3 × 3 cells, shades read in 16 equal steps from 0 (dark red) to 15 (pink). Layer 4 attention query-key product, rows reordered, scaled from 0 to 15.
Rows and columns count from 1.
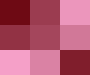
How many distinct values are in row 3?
3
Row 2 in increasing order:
4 6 11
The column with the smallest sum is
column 1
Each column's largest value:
15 12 14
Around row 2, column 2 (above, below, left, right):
5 12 4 11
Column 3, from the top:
14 11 2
